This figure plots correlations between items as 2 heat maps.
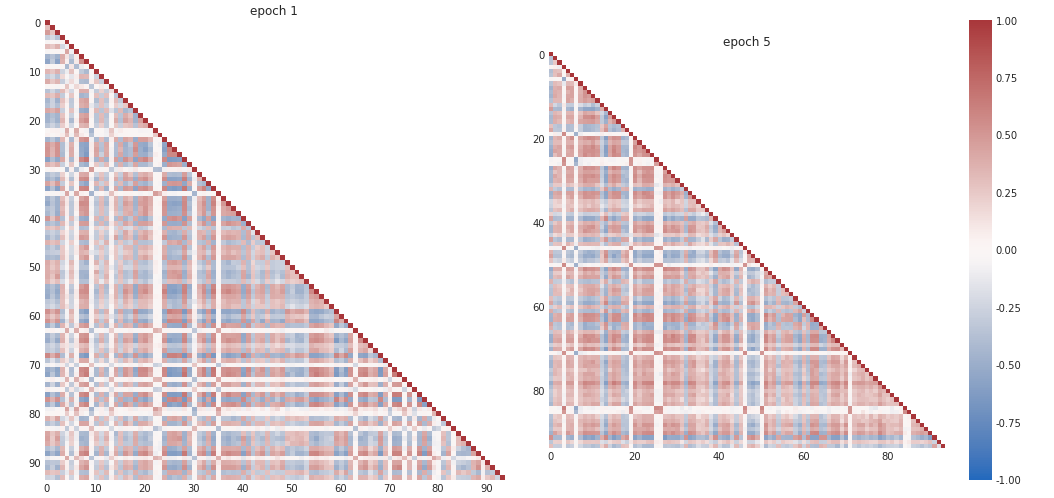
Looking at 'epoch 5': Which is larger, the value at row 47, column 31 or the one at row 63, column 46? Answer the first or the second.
the second
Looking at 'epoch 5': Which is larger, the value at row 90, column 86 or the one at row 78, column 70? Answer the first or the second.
the second
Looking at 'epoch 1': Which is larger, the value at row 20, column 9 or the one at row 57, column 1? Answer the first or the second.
the first
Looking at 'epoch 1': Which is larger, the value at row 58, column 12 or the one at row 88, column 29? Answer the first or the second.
the first
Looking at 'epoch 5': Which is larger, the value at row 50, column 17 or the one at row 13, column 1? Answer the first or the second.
the first
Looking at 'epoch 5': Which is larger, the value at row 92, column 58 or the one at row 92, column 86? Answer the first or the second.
the second
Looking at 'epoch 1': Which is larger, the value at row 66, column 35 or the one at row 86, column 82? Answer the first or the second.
the first
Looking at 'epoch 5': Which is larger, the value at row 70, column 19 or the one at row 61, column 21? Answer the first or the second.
the first
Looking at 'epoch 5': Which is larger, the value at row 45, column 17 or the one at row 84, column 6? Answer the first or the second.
the first
